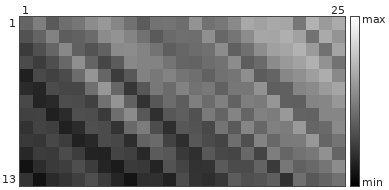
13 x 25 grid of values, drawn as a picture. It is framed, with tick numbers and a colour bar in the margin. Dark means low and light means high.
Mirror symmetry: none. Slope: up to the top right. Grain: diagonal, down to the right. Ninth with the lowest average: bottom left.
